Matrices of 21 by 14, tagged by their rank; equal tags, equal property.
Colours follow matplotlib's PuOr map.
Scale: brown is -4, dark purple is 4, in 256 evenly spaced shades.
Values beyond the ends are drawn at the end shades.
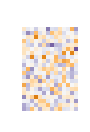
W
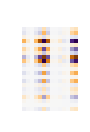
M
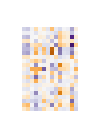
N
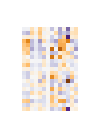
N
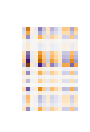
M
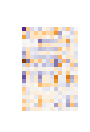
N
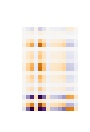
M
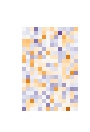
W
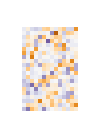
W
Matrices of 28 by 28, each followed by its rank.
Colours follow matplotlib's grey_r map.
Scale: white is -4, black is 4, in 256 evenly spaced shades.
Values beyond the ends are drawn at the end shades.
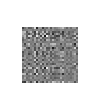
three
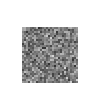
full rank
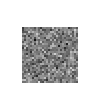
full rank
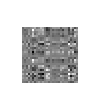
three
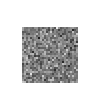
full rank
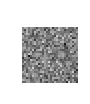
full rank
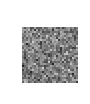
full rank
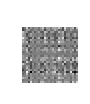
three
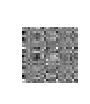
three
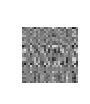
three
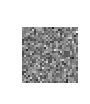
full rank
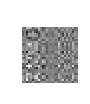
three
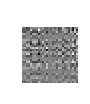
three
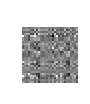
three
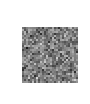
full rank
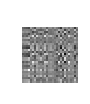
three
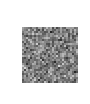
full rank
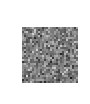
full rank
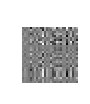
three
